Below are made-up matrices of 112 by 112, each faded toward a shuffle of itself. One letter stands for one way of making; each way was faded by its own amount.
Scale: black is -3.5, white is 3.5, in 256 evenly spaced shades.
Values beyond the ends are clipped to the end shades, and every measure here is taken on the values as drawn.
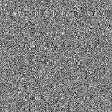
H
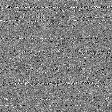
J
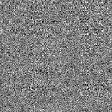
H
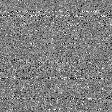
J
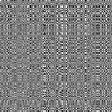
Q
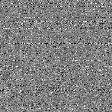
J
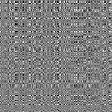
Q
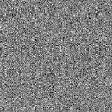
H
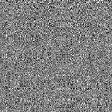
H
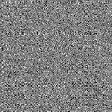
H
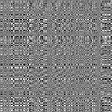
Q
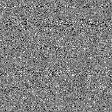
J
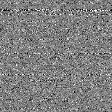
J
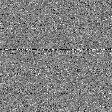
J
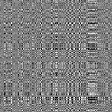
Q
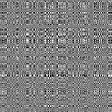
Q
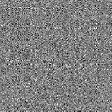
H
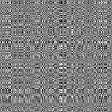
Q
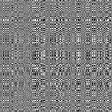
Q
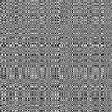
Q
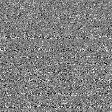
J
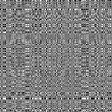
Q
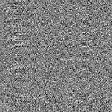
H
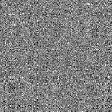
H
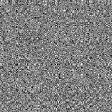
H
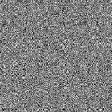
H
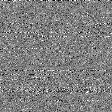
J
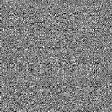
H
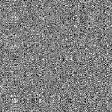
H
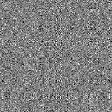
H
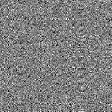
H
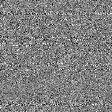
J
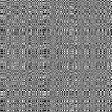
Q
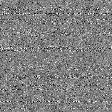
J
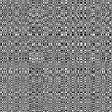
Q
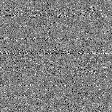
J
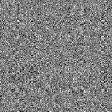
H
